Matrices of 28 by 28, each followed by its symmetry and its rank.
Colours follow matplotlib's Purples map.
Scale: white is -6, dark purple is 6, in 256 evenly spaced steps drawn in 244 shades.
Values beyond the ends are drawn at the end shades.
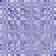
symmetric, rank two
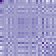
symmetric, rank two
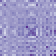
symmetric, rank three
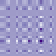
symmetric, rank one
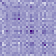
symmetric, rank three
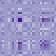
symmetric, rank two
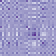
symmetric, rank three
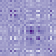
symmetric, rank three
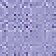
symmetric, rank three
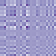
symmetric, rank one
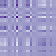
symmetric, rank one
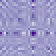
symmetric, rank three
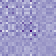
symmetric, rank three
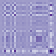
symmetric, rank two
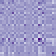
symmetric, rank two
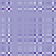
symmetric, rank one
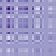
symmetric, rank one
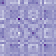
symmetric, rank three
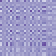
symmetric, rank two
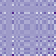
symmetric, rank one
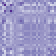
symmetric, rank two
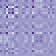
symmetric, rank two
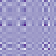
symmetric, rank one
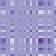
symmetric, rank one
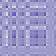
symmetric, rank one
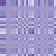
symmetric, rank one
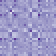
symmetric, rank three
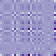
symmetric, rank two
